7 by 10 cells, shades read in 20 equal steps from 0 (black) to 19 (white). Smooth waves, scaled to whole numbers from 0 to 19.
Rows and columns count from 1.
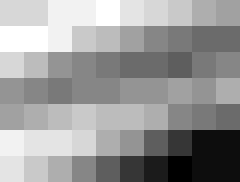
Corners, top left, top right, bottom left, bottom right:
16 12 17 1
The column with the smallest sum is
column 9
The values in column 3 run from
9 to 18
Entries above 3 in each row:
10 10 10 10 10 8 6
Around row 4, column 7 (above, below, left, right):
8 13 11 12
